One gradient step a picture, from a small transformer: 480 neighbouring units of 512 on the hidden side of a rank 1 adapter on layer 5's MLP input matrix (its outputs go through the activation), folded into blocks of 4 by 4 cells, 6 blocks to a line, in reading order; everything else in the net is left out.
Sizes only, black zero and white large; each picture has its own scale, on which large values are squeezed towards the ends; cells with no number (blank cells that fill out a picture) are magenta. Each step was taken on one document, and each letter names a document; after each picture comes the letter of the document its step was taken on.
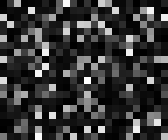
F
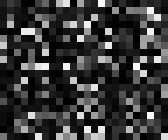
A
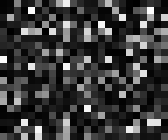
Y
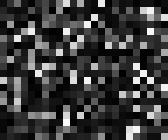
A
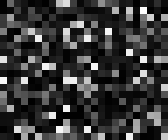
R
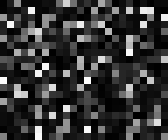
F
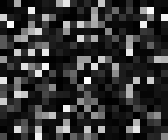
F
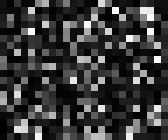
A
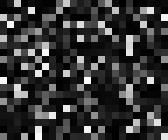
F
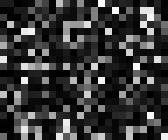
A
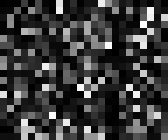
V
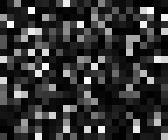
F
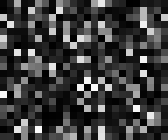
Y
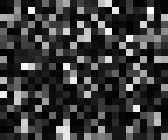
Y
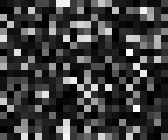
Y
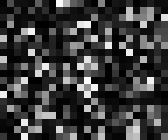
R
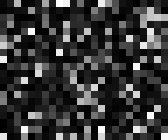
A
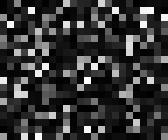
F
